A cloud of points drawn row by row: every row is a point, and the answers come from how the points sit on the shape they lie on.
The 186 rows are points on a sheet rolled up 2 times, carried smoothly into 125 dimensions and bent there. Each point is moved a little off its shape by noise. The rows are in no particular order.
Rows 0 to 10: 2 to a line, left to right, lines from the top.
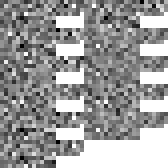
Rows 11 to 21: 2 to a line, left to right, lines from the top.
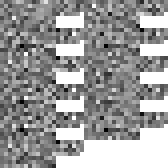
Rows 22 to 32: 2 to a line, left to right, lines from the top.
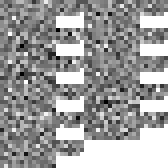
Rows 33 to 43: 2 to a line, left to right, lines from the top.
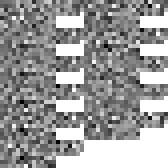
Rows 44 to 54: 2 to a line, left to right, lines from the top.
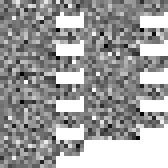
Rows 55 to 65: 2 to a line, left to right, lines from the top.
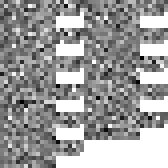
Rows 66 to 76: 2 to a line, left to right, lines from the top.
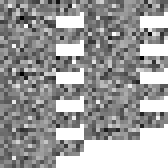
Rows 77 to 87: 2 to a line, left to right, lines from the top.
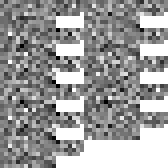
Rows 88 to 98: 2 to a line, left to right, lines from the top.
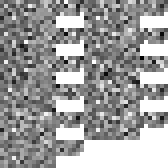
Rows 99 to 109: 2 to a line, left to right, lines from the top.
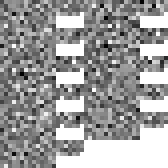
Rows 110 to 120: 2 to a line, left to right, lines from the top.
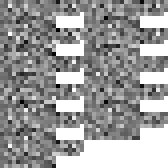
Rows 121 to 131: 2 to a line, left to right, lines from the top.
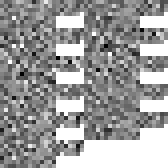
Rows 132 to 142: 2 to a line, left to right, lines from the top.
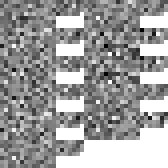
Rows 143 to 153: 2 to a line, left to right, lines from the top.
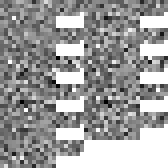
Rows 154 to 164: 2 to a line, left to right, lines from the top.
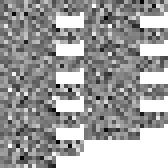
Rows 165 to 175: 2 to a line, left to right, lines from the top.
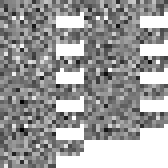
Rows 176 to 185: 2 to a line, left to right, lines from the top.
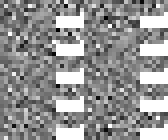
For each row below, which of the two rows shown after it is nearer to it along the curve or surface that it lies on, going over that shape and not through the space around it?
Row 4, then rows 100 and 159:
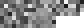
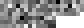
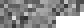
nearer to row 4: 100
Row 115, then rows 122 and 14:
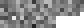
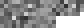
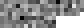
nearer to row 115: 122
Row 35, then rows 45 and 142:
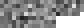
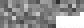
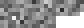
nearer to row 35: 142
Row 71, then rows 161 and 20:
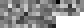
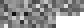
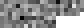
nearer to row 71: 20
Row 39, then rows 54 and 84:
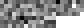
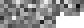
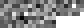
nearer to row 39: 84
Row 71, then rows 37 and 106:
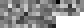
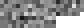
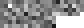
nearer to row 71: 106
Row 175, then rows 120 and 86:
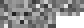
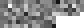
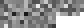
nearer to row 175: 86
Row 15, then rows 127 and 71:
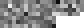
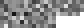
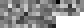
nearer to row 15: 71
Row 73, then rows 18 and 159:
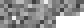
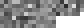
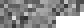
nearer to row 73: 159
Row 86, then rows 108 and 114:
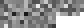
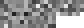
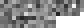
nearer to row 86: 108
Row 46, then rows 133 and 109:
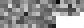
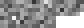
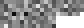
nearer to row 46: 109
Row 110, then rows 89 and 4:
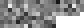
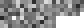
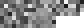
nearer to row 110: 89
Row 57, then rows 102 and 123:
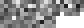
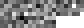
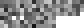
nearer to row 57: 123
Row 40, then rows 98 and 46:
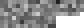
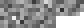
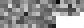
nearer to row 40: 98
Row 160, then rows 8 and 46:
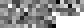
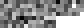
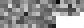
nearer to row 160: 8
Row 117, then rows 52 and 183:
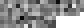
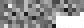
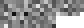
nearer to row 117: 52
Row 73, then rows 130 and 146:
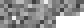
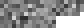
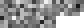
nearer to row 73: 130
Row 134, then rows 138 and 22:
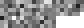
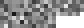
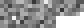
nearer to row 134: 138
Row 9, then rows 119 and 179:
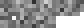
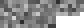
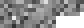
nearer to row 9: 179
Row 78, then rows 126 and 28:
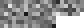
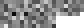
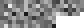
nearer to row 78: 28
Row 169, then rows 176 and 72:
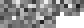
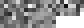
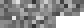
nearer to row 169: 176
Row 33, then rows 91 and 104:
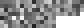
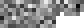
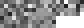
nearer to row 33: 91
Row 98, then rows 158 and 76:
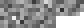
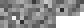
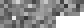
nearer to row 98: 158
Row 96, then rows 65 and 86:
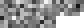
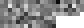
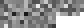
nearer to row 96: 86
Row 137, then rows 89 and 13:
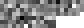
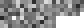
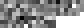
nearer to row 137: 13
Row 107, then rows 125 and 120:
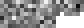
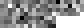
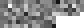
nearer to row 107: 120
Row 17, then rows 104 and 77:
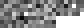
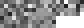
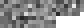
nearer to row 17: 104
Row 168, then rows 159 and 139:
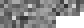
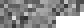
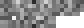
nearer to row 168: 159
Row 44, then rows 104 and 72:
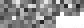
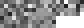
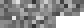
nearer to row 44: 104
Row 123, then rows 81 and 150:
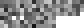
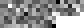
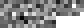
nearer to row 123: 150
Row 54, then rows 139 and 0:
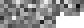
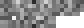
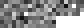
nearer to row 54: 0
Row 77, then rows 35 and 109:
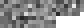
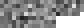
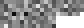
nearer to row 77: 35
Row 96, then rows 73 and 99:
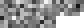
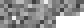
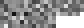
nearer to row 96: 99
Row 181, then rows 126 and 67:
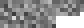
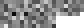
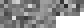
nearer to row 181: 67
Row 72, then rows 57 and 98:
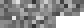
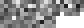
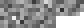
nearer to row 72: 98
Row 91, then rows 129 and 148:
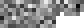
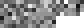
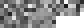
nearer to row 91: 129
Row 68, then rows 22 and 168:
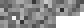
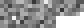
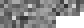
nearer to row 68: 22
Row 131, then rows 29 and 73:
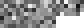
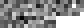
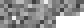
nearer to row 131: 29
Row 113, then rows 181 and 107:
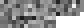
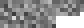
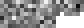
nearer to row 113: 181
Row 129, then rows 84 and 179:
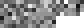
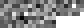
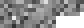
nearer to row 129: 84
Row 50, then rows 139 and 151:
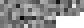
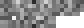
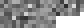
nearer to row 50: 151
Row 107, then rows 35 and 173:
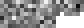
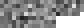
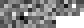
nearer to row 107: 173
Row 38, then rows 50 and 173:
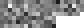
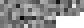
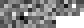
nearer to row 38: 50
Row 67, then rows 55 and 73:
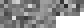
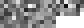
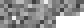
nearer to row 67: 73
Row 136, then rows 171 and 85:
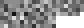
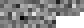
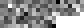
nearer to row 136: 171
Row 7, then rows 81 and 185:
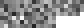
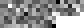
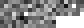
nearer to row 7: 185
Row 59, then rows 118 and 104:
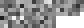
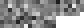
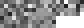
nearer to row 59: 104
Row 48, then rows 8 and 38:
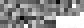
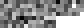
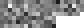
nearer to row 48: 8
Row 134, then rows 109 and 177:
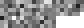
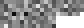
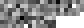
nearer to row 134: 109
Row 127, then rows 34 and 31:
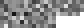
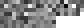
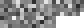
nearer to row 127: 31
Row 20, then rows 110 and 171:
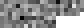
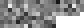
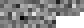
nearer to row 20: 171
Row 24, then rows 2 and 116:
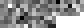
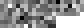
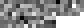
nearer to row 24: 2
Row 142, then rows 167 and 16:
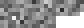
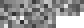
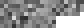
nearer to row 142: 16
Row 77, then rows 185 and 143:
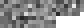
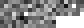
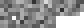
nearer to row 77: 143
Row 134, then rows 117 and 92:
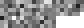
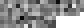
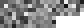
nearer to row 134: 92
